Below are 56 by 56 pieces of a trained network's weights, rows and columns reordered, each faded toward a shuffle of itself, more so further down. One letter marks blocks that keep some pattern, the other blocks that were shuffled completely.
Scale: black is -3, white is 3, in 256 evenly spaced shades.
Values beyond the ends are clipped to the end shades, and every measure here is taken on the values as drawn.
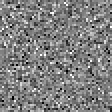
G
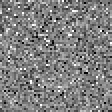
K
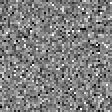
G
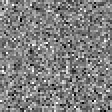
K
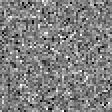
K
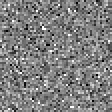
K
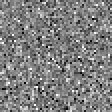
K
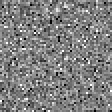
K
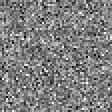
K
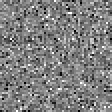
G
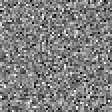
K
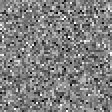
K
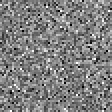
K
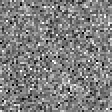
K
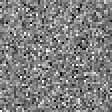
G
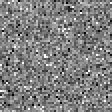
K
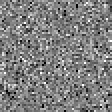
G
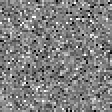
K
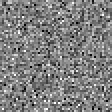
G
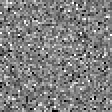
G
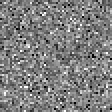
K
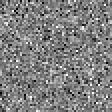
K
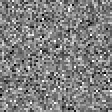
K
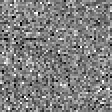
G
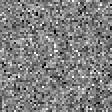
K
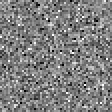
K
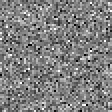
K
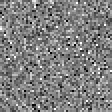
K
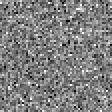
K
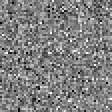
G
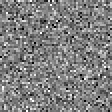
K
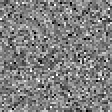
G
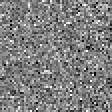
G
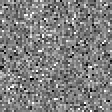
K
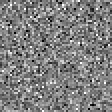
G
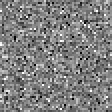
K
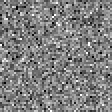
G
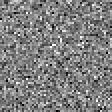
K
